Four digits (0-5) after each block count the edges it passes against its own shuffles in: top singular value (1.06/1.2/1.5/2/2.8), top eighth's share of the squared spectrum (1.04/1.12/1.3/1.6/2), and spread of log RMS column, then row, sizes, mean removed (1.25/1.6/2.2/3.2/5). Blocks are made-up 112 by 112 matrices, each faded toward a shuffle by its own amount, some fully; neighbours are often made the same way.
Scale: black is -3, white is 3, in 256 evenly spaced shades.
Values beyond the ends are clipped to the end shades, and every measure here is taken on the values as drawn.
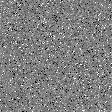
2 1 0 0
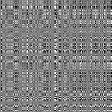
5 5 5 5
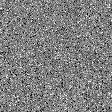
2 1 0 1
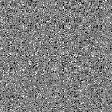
4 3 2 2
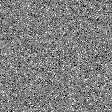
2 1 0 0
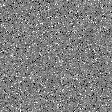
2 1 0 0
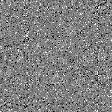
4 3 2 1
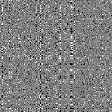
5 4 3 2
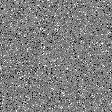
2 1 1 0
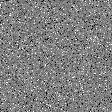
2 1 0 0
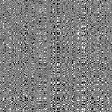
5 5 4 3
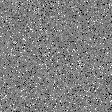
0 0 0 0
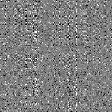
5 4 3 2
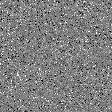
2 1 1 0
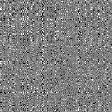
5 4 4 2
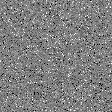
2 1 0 0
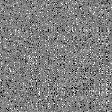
4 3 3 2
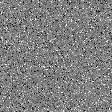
2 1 0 1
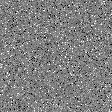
1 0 0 0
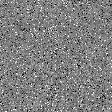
3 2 1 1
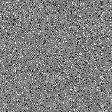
3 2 1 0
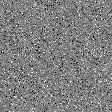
2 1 0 0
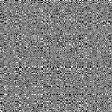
5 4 3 4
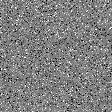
1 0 0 0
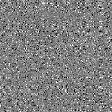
4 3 2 3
